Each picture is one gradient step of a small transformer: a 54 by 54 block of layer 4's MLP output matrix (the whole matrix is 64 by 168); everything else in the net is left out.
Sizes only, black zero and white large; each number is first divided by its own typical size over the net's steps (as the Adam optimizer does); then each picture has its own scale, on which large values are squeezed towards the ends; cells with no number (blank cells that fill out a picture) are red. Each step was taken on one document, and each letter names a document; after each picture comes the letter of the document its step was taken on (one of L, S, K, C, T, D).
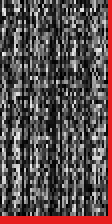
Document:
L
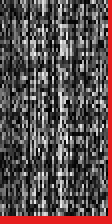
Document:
L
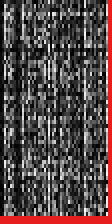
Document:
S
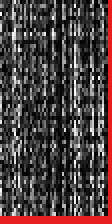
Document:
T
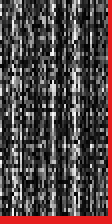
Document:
T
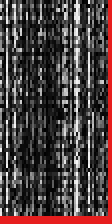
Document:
T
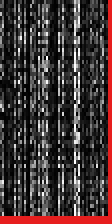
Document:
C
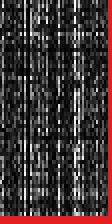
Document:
C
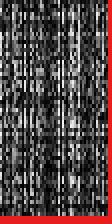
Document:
T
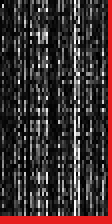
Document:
C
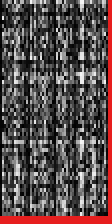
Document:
L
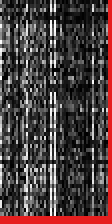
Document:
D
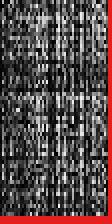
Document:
L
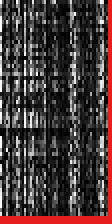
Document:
T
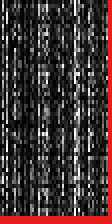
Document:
C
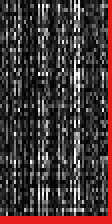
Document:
C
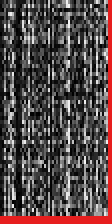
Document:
S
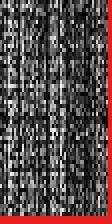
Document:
D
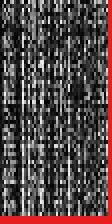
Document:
S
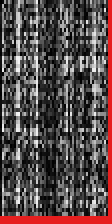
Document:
L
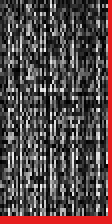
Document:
D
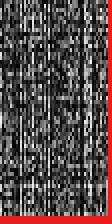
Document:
S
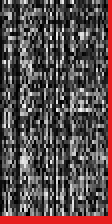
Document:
D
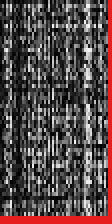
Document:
S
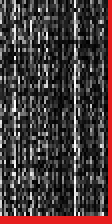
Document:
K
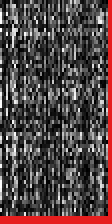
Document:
T
